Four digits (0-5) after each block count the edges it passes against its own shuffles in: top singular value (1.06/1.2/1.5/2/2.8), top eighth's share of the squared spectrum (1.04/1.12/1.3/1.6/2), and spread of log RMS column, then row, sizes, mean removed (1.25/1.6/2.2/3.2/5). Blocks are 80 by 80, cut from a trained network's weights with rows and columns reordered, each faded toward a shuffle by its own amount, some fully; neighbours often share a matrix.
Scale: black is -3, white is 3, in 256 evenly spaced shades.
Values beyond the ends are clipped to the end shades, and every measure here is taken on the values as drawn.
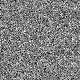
1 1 0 0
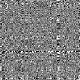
4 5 3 3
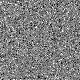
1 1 0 0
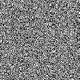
3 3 1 0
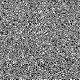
3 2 1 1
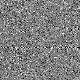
2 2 1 1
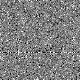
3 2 2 1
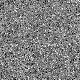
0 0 0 0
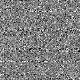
2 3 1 3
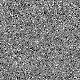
2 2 0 1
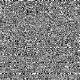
3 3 1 3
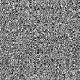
3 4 2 1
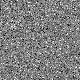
0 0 0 0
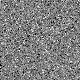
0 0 0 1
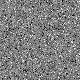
0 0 0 0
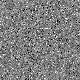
0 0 0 0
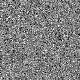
2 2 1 0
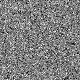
0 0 0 0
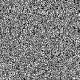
3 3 1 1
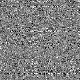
3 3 1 3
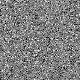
2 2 0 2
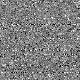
2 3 0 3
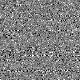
2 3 0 3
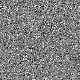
2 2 1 1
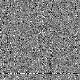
3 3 2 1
